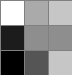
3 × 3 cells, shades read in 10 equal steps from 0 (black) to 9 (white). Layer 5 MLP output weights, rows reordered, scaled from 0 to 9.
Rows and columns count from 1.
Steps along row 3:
up up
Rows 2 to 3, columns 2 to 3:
5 5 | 3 7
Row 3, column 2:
3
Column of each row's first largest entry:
1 2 3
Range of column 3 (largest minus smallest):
2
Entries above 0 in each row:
3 3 2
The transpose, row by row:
9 1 0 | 6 5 3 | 7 5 7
